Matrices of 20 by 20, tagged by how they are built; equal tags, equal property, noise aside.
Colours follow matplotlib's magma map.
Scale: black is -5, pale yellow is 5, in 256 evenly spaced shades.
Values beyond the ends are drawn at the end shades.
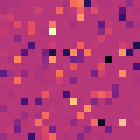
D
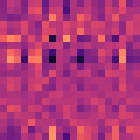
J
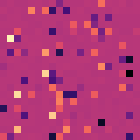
D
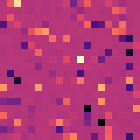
D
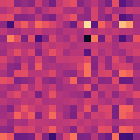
J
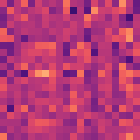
J
